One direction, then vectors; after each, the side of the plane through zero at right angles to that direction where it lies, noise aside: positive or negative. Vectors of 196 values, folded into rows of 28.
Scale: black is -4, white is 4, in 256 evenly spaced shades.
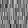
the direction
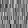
positive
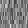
negative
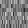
positive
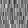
negative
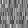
negative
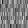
positive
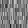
positive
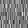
negative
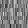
positive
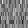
negative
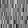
positive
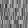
positive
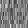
negative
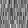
negative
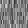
negative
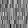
positive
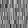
positive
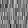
positive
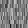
positive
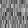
negative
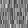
negative
